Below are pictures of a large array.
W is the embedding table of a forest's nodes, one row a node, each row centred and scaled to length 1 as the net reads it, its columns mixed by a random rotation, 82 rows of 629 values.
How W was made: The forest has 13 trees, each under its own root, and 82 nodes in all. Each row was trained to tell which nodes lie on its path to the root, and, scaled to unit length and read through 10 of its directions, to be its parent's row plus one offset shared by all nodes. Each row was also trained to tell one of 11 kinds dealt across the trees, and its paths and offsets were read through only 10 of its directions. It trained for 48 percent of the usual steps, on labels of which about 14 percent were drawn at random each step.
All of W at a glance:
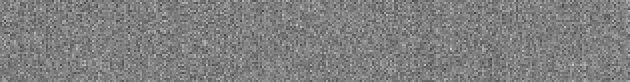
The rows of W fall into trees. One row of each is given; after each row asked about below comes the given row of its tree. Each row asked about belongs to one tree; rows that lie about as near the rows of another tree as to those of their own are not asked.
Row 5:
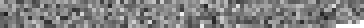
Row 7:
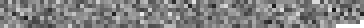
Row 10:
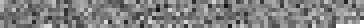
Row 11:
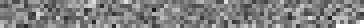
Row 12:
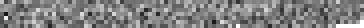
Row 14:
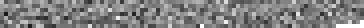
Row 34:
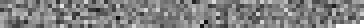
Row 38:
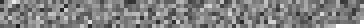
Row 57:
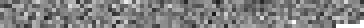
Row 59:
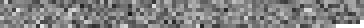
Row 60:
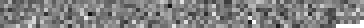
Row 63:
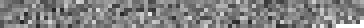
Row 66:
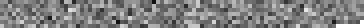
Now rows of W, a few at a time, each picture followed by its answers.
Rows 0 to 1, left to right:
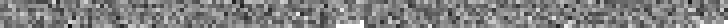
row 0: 5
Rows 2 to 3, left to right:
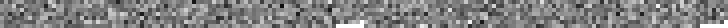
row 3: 66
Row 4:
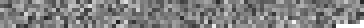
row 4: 57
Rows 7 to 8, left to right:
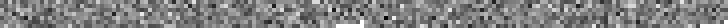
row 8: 12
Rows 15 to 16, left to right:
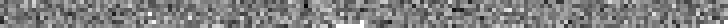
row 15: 14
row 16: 34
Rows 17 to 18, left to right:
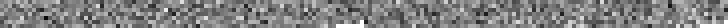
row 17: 14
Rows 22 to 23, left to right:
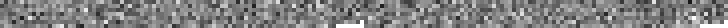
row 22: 66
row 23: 38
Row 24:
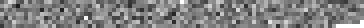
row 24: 60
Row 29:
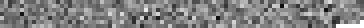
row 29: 59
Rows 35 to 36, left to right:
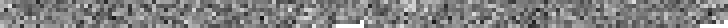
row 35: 10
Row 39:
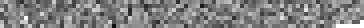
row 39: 5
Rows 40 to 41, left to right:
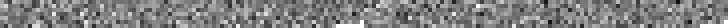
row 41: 57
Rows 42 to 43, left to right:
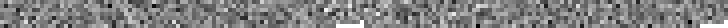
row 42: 5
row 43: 57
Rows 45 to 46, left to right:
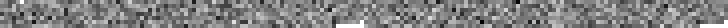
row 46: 66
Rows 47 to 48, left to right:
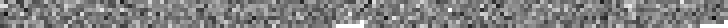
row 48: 12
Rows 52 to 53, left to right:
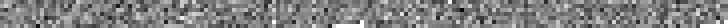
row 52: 63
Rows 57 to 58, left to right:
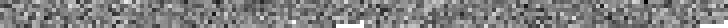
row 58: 10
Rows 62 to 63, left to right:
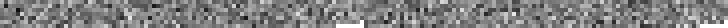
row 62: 5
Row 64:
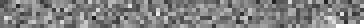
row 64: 38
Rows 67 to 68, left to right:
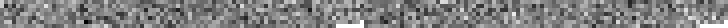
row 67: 14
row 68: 63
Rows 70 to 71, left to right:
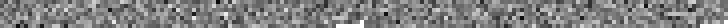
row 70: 38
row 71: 59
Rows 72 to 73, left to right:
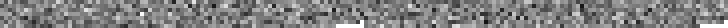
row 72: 7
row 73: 14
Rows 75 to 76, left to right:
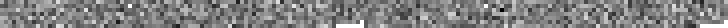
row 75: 66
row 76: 63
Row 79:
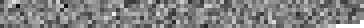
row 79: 38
